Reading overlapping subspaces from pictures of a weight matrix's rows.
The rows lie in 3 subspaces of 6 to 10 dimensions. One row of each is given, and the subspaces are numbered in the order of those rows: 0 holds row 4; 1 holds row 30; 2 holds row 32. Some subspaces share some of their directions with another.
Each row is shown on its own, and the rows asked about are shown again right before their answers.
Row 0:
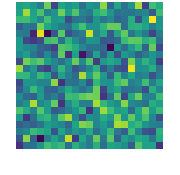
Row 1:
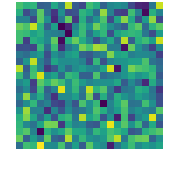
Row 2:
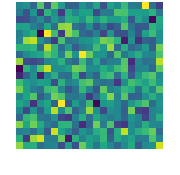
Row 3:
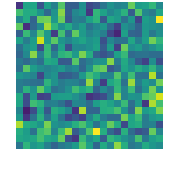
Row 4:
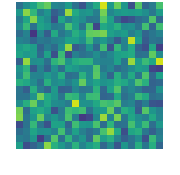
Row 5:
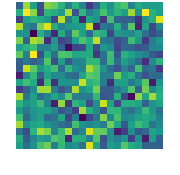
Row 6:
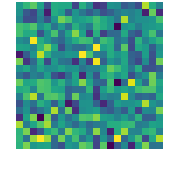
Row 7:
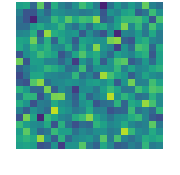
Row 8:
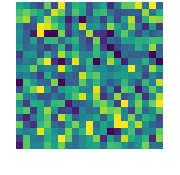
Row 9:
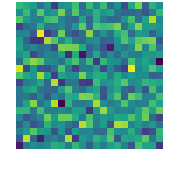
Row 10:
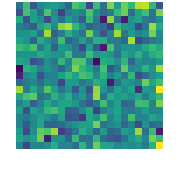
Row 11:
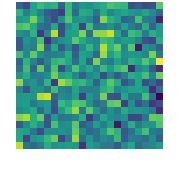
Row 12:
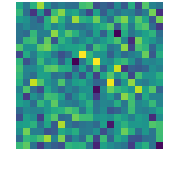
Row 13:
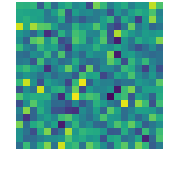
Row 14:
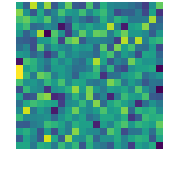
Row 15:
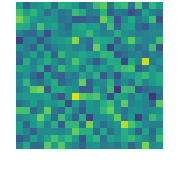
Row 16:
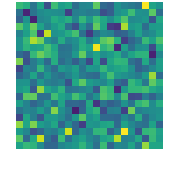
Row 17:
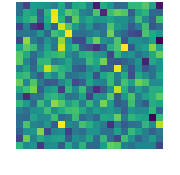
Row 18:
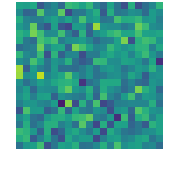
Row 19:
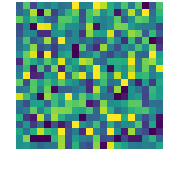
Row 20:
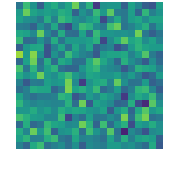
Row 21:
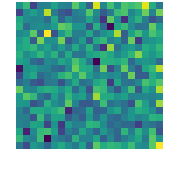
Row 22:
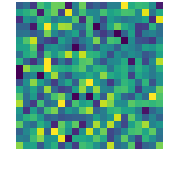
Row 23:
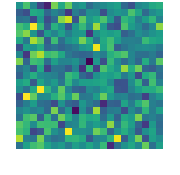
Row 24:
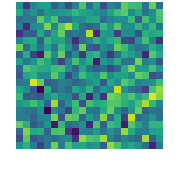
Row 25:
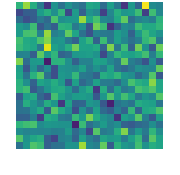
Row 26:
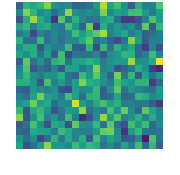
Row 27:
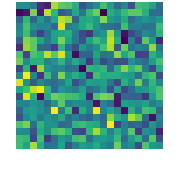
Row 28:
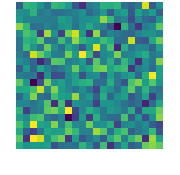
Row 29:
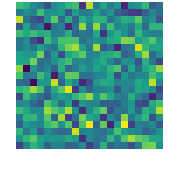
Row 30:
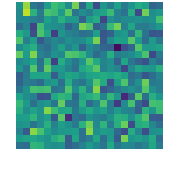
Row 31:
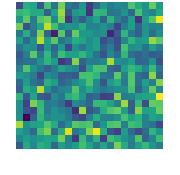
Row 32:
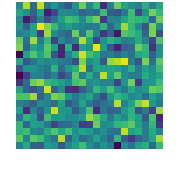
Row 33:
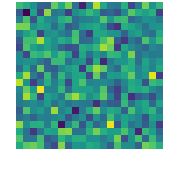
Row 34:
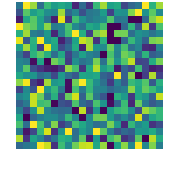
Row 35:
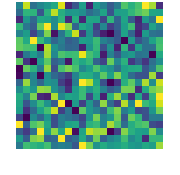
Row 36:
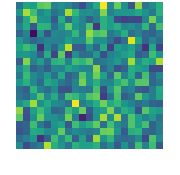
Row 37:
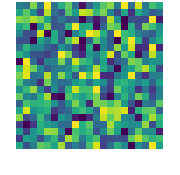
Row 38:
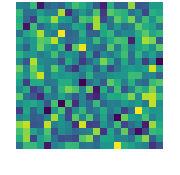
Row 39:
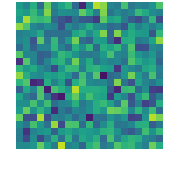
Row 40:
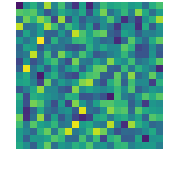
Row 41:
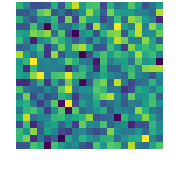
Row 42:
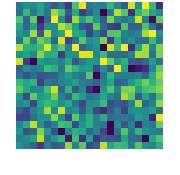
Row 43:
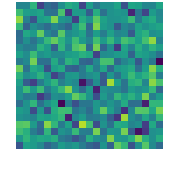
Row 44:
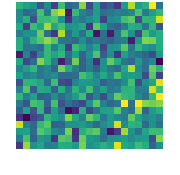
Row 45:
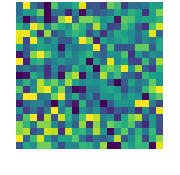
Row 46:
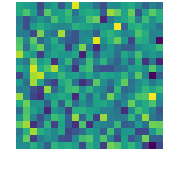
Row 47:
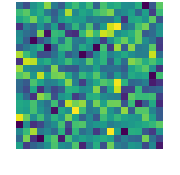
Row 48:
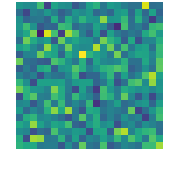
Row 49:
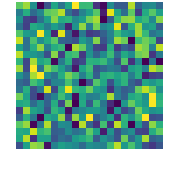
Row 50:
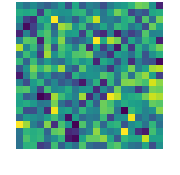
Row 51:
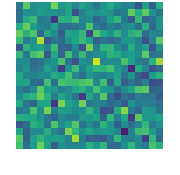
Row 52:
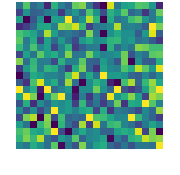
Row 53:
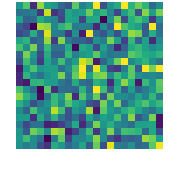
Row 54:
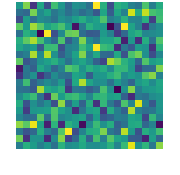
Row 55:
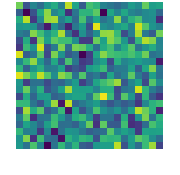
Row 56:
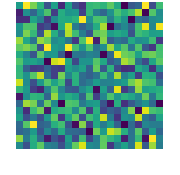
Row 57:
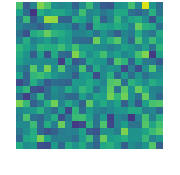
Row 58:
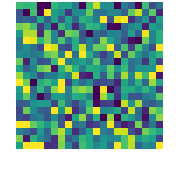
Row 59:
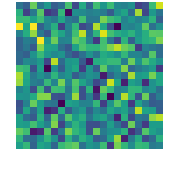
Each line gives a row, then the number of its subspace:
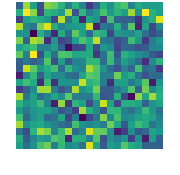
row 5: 1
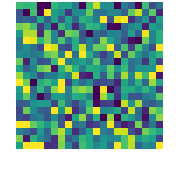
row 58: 2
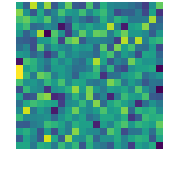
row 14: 2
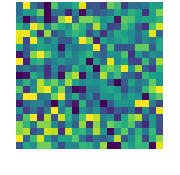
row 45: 2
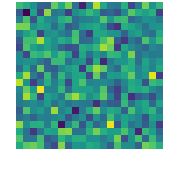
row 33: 2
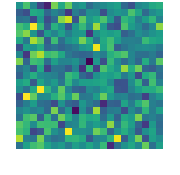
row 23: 2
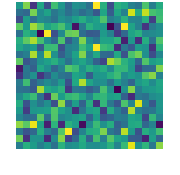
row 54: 2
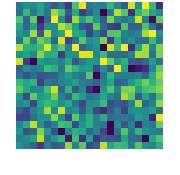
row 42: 2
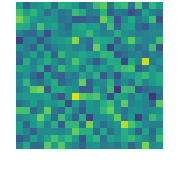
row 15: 0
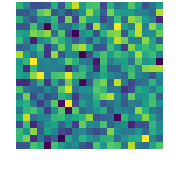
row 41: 2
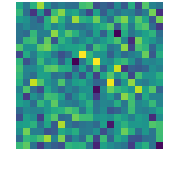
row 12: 2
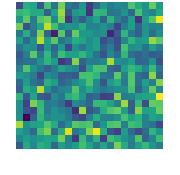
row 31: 1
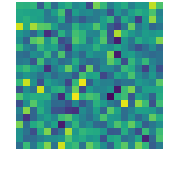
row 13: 1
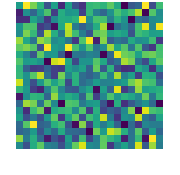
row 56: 0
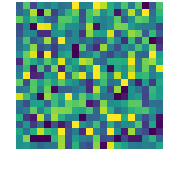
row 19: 2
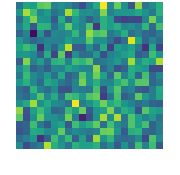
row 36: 0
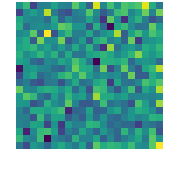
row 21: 2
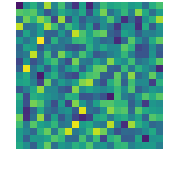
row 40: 1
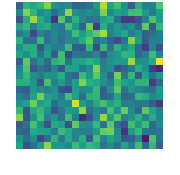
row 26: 0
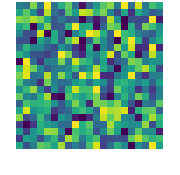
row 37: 2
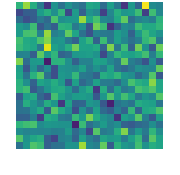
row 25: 0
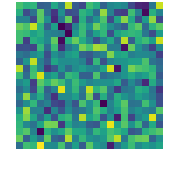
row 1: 2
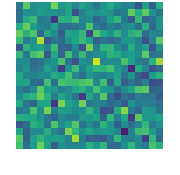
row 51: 1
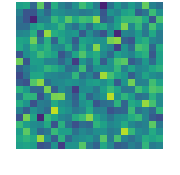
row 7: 2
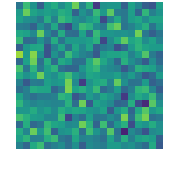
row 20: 1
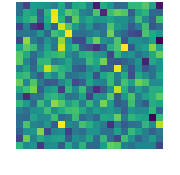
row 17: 2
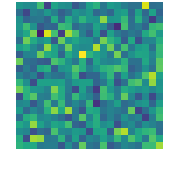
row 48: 1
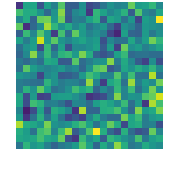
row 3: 1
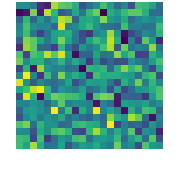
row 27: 2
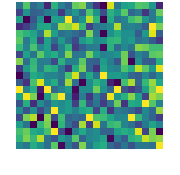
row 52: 2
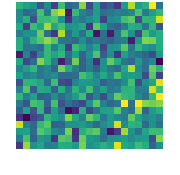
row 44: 1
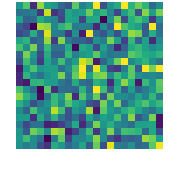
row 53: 2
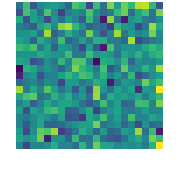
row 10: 2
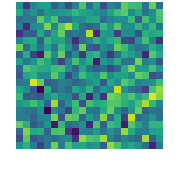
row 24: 1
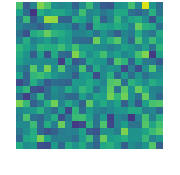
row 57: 2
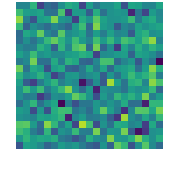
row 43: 1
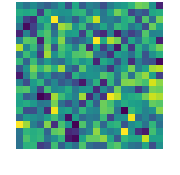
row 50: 1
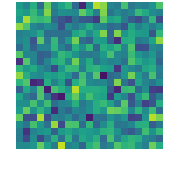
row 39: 2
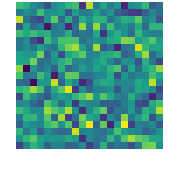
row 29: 1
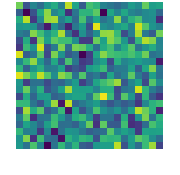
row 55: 2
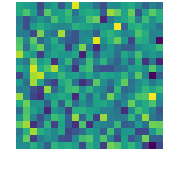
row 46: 1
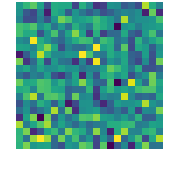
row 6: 2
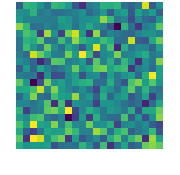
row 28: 1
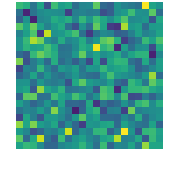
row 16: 2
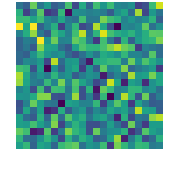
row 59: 1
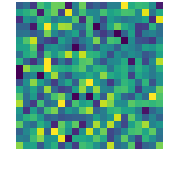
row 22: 0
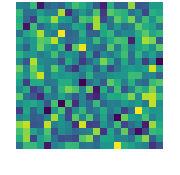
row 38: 1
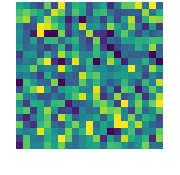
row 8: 0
